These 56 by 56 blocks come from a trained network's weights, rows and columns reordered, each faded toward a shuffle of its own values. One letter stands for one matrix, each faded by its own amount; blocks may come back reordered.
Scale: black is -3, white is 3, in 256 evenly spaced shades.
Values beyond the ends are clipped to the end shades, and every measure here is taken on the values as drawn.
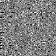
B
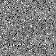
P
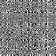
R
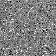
P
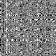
R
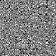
B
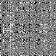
R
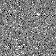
P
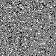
P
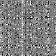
R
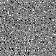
P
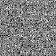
B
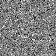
P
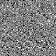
B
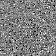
P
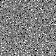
P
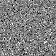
P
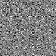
B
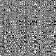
R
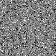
P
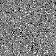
P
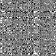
R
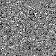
P
